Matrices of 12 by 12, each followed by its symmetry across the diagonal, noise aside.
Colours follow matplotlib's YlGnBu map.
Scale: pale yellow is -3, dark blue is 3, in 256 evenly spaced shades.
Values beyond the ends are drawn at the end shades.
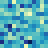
neither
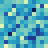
symmetric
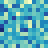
antisymmetric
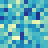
antisymmetric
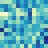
neither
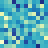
antisymmetric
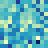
neither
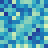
symmetric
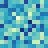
symmetric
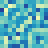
symmetric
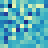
antisymmetric
